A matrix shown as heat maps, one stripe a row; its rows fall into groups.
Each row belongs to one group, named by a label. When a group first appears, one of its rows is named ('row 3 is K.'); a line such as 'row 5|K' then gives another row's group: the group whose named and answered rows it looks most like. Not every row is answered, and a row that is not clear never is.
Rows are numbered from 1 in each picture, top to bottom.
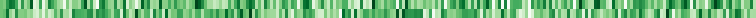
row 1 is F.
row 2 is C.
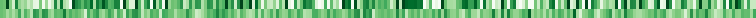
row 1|C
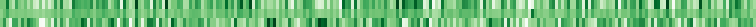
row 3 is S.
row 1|C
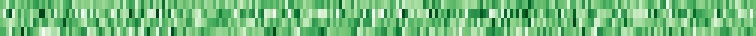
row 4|S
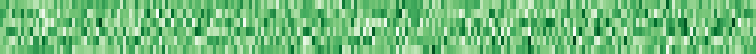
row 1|C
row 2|S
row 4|F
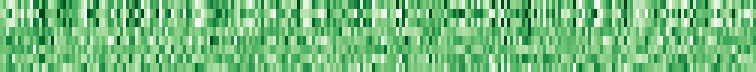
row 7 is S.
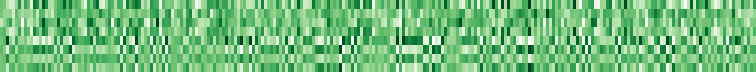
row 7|C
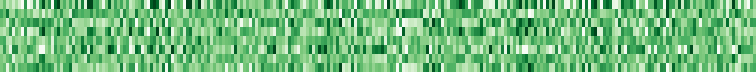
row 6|S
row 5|S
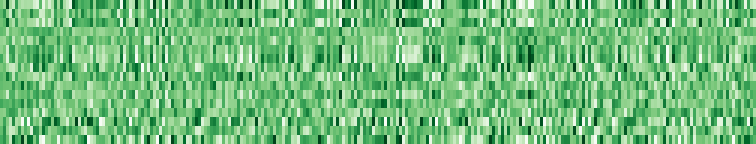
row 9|C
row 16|S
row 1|C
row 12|S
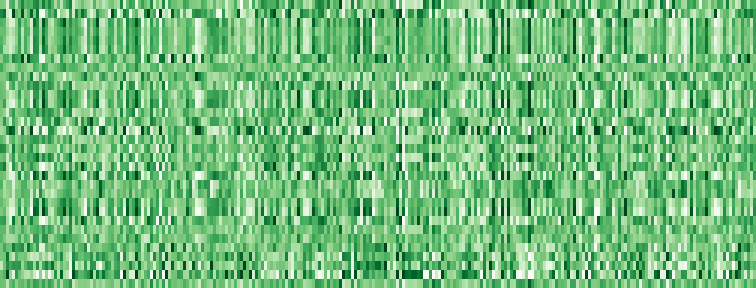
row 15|F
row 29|C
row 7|S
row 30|S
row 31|C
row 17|S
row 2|S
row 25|S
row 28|S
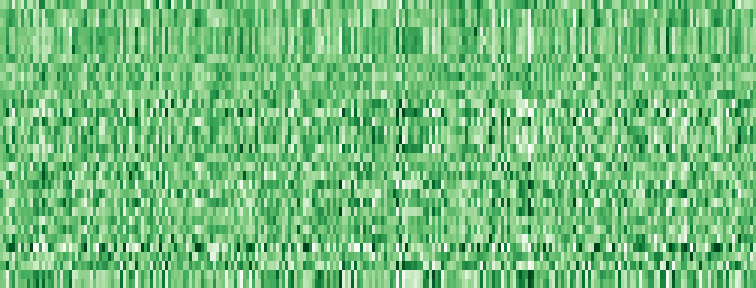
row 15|S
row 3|F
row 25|S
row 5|C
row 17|C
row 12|S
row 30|C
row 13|C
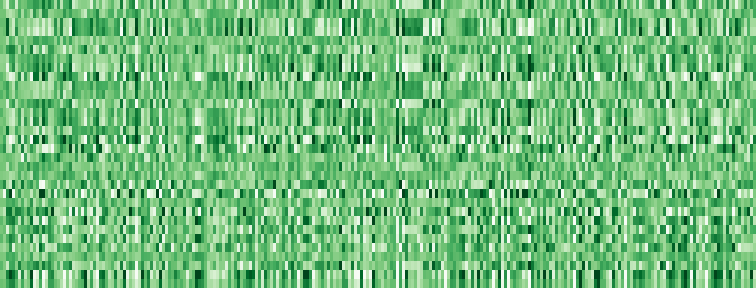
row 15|C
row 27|F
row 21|S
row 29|F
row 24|S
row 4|C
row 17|S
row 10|C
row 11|C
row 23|F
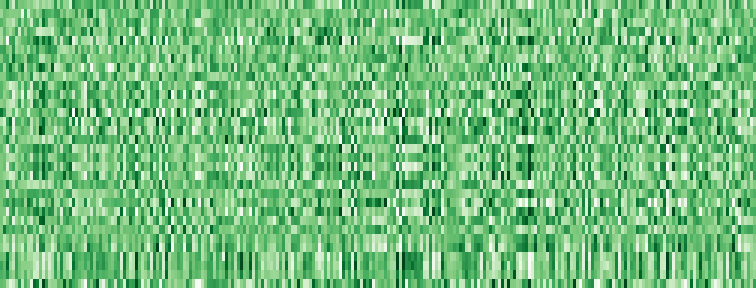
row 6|S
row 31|C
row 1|C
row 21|C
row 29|C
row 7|S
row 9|F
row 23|S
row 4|S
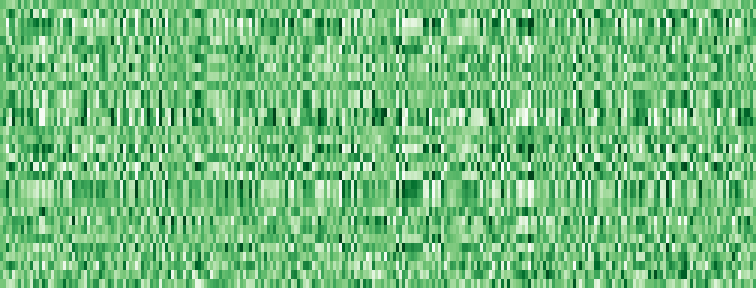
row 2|F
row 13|S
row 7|F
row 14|S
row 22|C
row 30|F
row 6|C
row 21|C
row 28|C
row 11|F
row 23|C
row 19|F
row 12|F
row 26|S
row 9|F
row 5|S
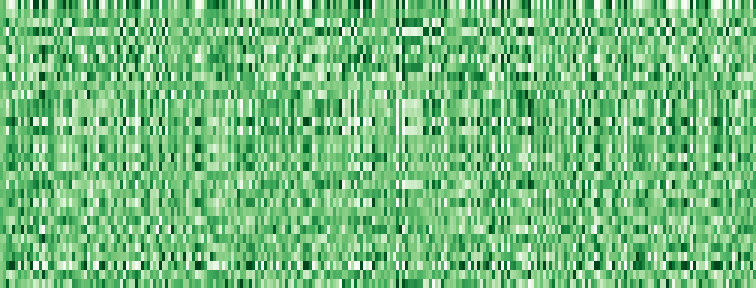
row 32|C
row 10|F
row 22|S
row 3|C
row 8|C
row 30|F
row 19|F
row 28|F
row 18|S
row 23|F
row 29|S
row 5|C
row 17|F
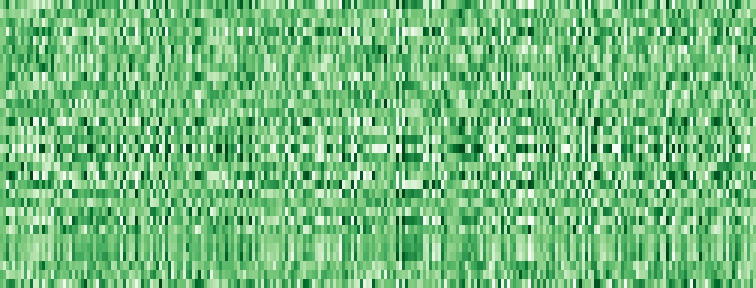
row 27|C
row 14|F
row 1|C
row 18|C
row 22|C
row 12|S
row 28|C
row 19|S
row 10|C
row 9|F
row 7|S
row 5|F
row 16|C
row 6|S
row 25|C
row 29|C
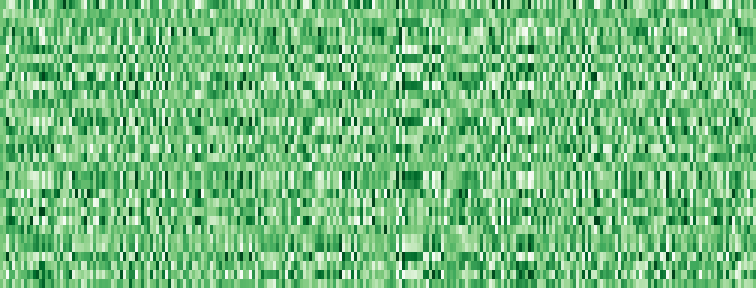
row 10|C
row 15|F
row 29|C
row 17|S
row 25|F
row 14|C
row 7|C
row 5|S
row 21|C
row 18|F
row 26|S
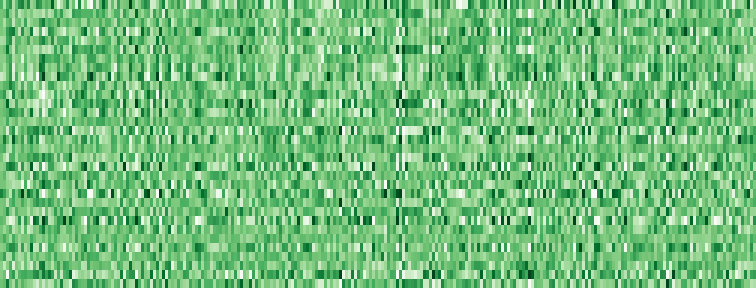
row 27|S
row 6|C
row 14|C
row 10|F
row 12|C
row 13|F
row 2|C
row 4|F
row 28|F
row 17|S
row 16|S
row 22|S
